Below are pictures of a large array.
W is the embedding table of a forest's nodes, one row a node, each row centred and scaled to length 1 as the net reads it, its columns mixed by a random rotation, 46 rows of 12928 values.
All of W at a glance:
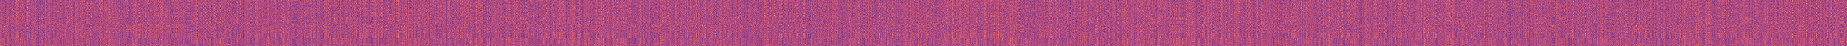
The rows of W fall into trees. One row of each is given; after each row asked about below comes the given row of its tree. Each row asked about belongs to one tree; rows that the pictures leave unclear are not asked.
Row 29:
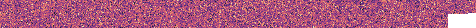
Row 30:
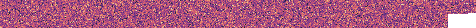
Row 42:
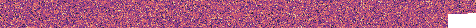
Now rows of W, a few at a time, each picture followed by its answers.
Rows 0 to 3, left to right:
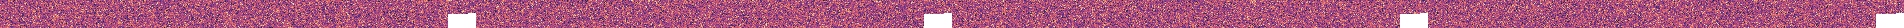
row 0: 30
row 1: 30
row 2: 42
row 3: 30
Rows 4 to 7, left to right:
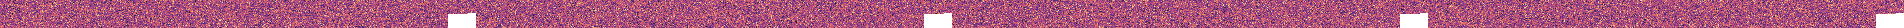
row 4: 30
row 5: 42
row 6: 42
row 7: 30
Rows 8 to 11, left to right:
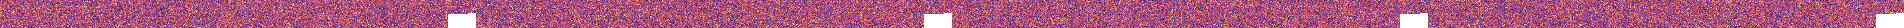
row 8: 30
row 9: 42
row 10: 29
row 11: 42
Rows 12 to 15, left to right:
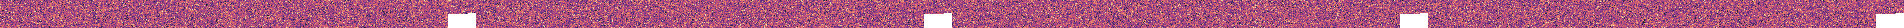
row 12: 30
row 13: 30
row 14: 42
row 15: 30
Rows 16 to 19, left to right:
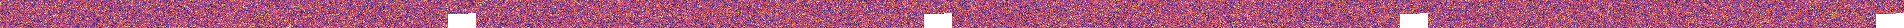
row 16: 30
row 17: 42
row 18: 42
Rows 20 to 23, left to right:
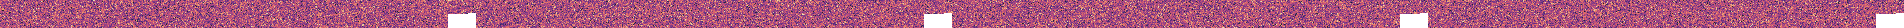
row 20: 30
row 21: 42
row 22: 42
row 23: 42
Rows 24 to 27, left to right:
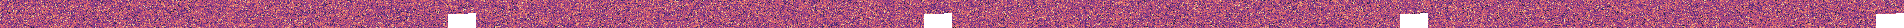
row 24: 30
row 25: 29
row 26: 29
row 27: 30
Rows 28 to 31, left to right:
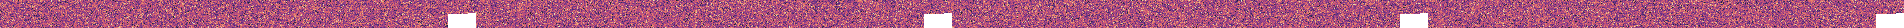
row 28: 42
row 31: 29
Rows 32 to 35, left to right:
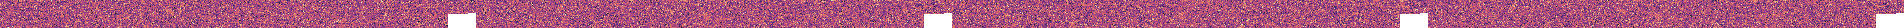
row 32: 42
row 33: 30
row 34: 30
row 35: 30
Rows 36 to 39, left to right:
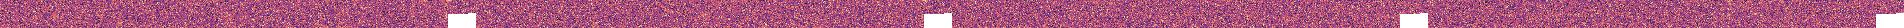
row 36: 30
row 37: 30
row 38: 42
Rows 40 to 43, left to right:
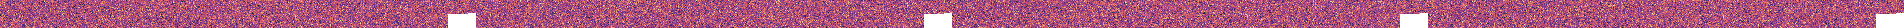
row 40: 42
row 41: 42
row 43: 42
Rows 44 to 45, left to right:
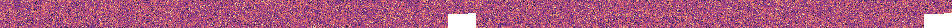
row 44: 29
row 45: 42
